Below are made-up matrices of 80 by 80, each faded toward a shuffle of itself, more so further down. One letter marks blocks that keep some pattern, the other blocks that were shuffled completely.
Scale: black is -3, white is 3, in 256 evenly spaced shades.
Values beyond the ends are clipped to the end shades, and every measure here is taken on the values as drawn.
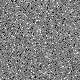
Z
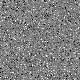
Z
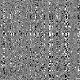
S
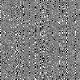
S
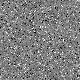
Z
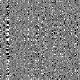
S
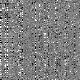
S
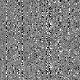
S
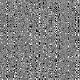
S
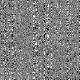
S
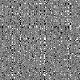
S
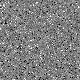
Z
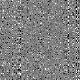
S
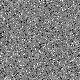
Z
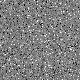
Z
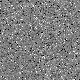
Z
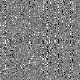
S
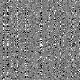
S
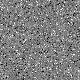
Z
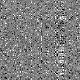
S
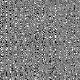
S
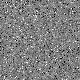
Z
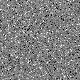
Z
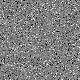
Z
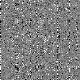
S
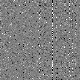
S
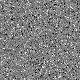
Z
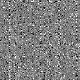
S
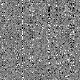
S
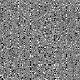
S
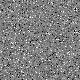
Z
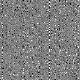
S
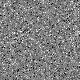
Z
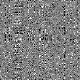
S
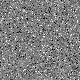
Z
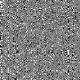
S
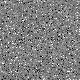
Z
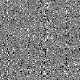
S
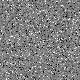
Z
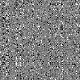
S
